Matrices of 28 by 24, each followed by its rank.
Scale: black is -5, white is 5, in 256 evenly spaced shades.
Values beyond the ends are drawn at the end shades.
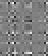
two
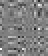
three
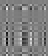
one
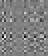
two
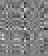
three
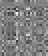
three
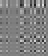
one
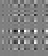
one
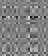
two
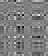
two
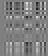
one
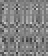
two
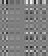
one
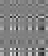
one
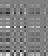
one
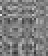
three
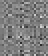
three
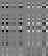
one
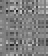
two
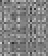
three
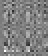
three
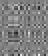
two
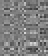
three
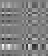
one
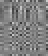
two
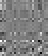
two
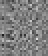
three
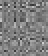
three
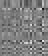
two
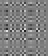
one
